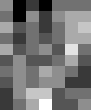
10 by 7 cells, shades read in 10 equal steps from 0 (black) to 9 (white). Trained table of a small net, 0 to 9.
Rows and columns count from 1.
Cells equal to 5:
12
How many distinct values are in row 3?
5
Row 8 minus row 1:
-2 5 2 5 1 -2 -2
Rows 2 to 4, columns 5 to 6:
5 6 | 4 6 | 4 6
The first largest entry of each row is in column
1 6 7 6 6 6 4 2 3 4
